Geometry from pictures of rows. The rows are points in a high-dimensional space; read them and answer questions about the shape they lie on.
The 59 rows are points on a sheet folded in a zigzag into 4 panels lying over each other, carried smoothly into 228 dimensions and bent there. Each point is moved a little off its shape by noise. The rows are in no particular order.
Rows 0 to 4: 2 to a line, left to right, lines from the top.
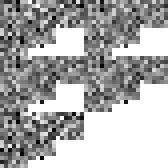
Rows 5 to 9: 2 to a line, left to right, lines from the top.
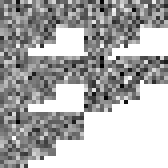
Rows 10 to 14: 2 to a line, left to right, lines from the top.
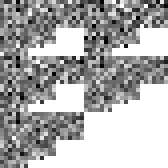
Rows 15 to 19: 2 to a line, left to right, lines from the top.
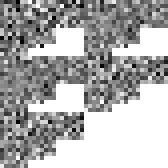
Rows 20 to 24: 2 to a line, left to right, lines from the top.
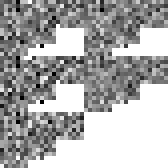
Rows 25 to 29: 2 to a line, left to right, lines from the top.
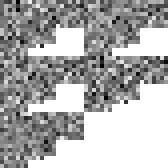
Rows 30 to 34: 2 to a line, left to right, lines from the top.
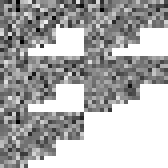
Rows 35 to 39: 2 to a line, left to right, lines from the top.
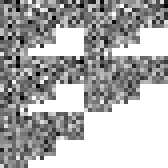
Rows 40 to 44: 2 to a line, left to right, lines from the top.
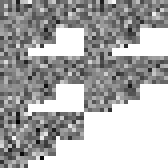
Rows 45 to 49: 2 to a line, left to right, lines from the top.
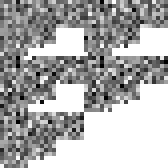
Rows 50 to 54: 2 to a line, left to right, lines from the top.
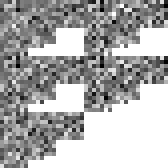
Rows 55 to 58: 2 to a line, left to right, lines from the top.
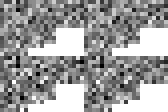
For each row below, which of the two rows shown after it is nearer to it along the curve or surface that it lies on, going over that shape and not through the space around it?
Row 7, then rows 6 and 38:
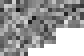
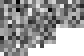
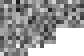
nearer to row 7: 38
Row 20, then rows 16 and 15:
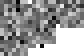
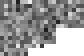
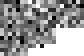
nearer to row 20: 15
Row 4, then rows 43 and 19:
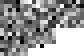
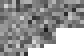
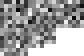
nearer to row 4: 19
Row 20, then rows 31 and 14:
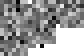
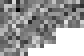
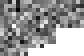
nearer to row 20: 31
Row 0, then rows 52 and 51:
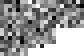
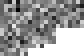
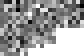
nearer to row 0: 51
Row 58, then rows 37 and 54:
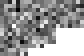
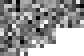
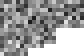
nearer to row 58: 37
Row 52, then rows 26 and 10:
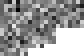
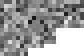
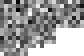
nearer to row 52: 26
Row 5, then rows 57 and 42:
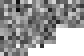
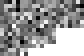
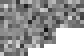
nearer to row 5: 42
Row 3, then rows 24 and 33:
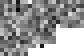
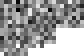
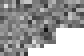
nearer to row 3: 33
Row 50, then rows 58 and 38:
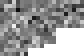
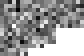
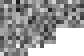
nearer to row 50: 58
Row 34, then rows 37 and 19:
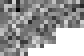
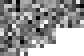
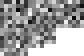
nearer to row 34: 37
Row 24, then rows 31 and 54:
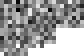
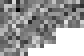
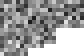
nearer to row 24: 54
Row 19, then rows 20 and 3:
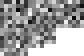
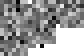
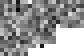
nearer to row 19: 20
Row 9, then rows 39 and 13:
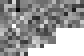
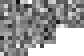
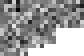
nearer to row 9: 13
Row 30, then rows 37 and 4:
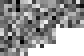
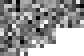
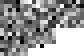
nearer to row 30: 37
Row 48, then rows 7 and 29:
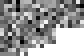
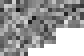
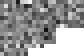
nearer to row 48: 7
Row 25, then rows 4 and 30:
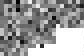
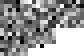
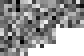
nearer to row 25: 4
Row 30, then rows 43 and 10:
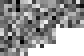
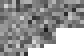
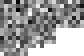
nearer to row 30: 43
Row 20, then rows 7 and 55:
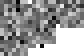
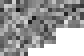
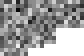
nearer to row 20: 55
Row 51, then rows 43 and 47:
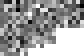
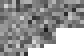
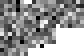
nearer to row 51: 47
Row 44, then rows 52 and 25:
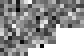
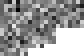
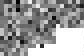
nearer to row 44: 52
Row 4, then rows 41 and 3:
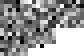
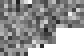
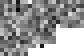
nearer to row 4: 3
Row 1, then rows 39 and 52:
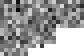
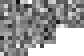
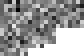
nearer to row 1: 39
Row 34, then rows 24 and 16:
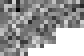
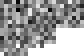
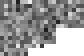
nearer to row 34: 16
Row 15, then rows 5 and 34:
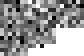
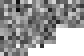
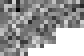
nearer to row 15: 5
